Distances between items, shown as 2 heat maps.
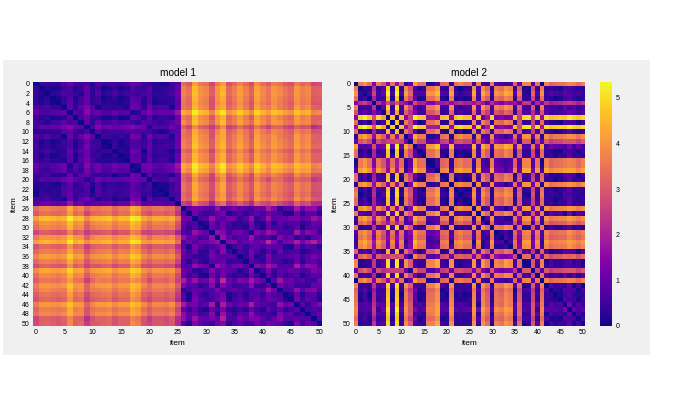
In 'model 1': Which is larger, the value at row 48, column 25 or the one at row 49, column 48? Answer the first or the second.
the first
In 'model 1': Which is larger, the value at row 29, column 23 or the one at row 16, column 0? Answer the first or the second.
the first
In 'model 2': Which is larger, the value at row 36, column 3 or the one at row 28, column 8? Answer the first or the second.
the second
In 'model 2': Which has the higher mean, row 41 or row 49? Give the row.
41
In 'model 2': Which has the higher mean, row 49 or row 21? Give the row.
21
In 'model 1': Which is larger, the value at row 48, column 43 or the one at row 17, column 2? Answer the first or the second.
the first
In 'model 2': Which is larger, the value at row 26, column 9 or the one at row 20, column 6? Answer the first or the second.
the first
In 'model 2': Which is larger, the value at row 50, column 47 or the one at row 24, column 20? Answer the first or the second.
the first
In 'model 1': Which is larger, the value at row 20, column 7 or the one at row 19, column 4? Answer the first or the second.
the first
